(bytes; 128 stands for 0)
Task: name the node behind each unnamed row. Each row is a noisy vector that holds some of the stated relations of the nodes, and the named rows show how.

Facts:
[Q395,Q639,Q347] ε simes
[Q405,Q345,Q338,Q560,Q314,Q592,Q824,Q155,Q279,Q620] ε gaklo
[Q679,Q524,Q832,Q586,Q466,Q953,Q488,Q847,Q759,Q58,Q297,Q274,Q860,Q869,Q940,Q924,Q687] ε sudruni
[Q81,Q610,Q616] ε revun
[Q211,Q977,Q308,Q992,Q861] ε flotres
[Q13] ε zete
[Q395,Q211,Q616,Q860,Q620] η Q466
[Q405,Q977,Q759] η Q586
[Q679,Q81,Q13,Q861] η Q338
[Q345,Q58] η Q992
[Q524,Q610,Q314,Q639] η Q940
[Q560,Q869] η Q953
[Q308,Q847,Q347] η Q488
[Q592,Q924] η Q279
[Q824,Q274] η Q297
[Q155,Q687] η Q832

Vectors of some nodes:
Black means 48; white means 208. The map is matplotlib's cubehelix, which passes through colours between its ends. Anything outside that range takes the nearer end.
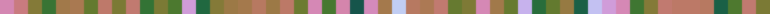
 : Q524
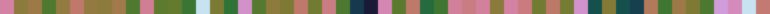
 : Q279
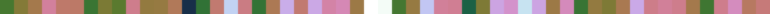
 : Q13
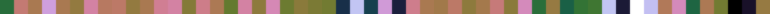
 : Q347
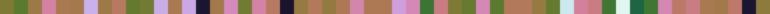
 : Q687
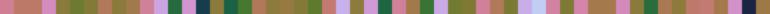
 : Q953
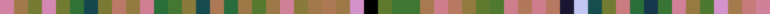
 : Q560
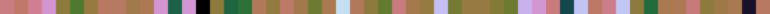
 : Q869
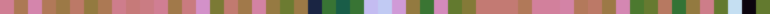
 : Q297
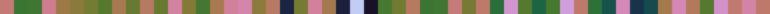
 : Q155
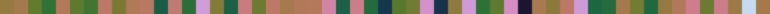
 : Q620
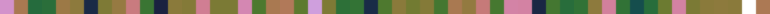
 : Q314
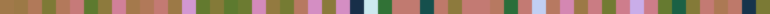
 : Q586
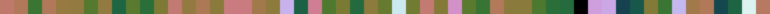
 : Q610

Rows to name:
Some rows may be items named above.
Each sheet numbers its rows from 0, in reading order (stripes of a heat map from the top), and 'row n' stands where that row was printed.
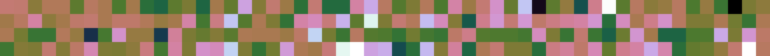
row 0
Q639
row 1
Q679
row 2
Q405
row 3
Q861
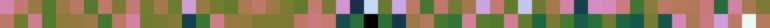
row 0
Q940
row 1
Q345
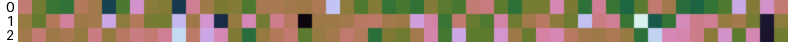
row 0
Q405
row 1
Q687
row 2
Q488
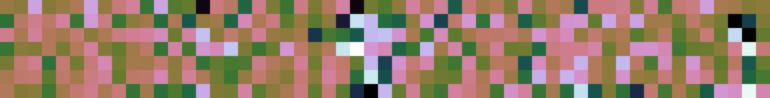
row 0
Q58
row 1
Q395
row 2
Q297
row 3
Q861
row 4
Q860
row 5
Q466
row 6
Q592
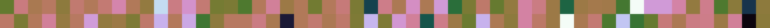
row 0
Q847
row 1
Q832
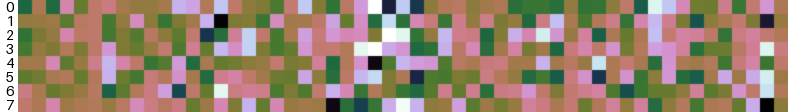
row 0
Q308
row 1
Q759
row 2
Q13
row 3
Q861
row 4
Q924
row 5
Q992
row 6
Q338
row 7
Q274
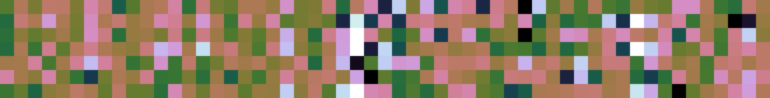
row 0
Q616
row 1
Q347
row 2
Q211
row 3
Q308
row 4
Q924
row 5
Q560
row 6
Q977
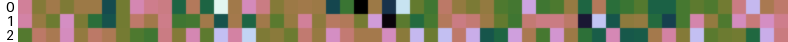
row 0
Q824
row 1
Q560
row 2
Q81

